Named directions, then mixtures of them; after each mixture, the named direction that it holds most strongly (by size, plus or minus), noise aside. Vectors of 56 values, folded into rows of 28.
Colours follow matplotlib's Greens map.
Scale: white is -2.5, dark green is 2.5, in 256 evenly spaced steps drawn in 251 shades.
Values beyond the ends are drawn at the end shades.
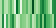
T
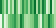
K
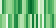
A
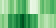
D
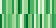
K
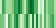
A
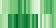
D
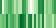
A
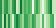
T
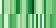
A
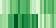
D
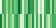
A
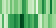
D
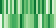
K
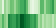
D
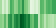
D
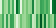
T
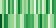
K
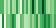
T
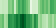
D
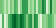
K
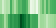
D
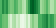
D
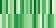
K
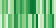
A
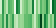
T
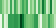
K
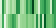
T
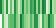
K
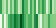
K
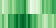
D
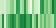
D
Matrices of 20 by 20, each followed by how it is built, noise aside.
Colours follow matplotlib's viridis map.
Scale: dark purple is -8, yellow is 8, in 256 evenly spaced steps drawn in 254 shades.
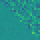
upper triangular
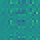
low rank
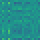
low rank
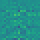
low rank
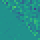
upper triangular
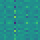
low rank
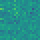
low rank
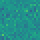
low rank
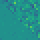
upper triangular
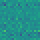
low rank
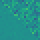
upper triangular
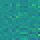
low rank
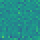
low rank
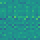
low rank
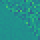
upper triangular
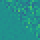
upper triangular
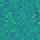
low rank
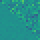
upper triangular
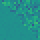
upper triangular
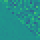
upper triangular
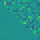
upper triangular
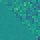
upper triangular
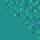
upper triangular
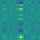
low rank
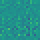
low rank
